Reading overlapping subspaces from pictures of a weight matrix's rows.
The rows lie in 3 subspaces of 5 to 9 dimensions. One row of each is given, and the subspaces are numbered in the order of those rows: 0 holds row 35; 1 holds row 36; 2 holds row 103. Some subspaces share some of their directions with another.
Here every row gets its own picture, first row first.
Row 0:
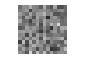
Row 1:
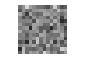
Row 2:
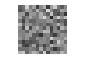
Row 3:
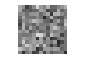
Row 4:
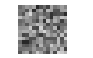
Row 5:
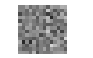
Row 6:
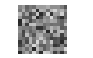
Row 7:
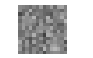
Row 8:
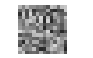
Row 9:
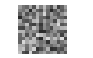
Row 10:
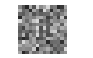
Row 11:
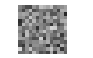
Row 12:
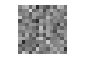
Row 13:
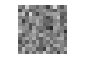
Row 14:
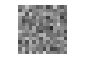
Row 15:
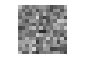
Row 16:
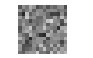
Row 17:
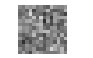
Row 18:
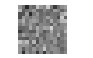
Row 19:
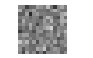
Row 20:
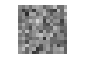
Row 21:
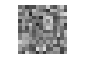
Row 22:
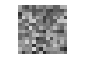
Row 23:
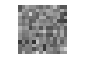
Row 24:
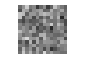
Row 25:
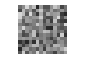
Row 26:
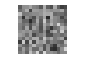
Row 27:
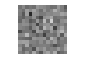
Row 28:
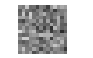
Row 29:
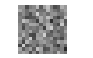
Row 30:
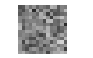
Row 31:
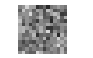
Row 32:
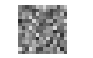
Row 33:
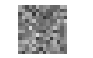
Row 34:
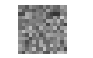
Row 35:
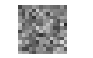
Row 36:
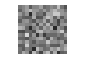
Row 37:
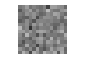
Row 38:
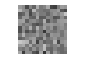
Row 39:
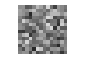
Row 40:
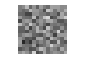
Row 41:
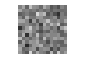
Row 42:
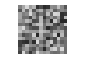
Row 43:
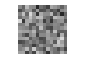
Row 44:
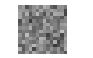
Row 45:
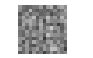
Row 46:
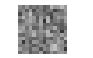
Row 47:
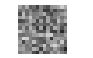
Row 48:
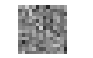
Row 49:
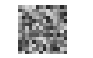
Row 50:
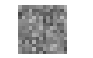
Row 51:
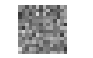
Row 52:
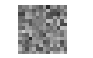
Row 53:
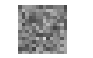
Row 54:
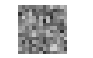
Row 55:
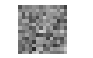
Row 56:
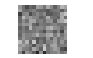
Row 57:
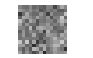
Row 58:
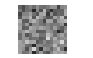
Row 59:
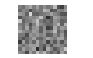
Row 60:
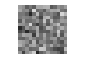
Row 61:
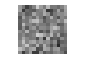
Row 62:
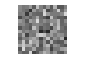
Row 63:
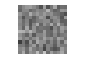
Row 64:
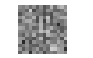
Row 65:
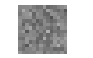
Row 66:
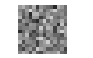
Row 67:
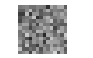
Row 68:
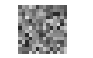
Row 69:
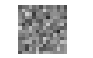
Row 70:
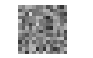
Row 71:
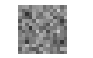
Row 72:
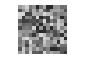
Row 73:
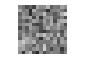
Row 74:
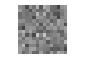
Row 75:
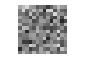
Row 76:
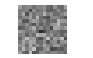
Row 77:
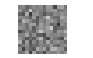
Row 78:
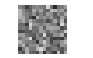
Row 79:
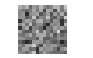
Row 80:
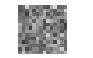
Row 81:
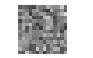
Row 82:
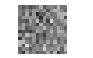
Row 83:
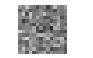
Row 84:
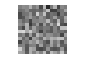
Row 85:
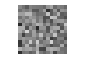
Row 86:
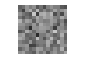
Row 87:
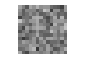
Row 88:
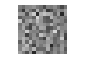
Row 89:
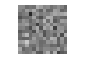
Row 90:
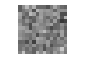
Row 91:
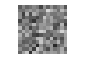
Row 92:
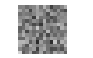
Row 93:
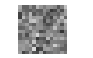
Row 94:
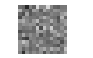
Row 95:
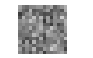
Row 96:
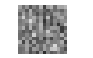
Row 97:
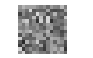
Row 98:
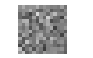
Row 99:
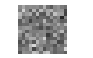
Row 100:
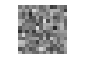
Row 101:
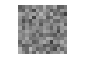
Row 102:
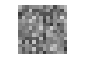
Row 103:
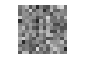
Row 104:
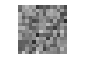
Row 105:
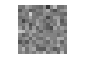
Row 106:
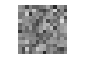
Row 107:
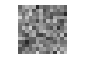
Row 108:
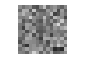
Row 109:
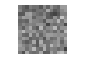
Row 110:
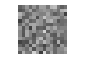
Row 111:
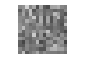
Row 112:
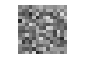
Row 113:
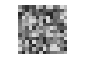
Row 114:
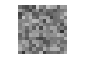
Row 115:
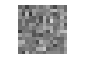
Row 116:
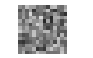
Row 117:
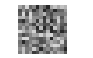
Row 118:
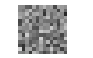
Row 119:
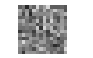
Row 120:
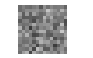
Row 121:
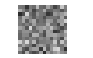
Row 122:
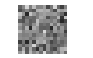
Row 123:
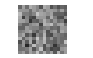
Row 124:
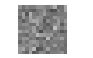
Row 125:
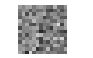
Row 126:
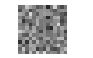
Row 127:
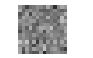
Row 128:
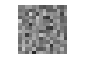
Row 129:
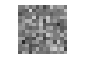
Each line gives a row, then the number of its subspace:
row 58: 0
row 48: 2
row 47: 2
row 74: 1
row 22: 0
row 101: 0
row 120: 1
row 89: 1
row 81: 2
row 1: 0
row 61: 0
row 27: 1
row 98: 1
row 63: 1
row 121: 0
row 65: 0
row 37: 1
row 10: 2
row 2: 0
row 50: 2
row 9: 1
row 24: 2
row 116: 2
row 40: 0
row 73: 2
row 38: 0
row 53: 0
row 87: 2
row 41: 1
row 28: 2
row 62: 0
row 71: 0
